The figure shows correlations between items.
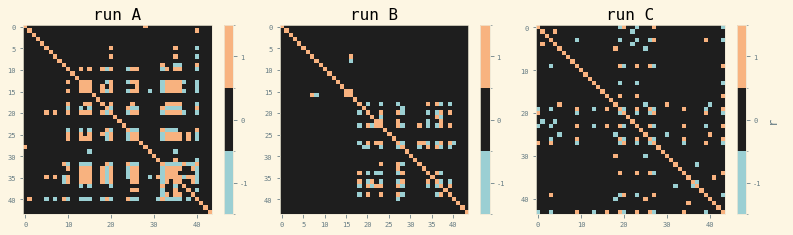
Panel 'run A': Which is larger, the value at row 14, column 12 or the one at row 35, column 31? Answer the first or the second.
the second
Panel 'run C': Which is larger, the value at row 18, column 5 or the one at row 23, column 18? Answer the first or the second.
the first
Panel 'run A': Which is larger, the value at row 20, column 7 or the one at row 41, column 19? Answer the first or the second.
the first
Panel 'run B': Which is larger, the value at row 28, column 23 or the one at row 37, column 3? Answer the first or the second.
the second
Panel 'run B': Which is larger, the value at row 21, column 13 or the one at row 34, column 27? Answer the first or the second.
the first
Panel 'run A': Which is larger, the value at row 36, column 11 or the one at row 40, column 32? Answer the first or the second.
the second
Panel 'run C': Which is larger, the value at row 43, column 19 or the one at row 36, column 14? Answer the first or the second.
the first
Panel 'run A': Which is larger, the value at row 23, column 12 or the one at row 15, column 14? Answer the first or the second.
the second
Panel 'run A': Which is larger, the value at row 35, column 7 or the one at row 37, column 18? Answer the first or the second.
the first
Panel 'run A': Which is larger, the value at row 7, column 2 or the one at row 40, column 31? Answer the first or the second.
the first
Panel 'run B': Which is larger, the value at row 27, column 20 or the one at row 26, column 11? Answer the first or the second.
the first
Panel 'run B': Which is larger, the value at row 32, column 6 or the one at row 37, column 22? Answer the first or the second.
the second
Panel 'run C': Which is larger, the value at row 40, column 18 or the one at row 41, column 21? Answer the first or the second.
the second
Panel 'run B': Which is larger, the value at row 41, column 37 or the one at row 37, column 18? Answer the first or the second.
the first
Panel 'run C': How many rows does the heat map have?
44
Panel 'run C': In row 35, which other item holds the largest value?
41
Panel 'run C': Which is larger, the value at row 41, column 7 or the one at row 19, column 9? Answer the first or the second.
the second
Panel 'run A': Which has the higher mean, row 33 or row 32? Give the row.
33
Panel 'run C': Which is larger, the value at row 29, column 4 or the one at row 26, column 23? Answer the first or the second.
the second
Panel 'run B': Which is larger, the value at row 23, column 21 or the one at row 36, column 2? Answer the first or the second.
the second
